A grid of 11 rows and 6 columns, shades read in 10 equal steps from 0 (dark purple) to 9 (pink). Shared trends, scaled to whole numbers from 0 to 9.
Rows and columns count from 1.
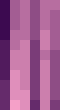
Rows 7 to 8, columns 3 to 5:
7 3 7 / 7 3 7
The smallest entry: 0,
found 4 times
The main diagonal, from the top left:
0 5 6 4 7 4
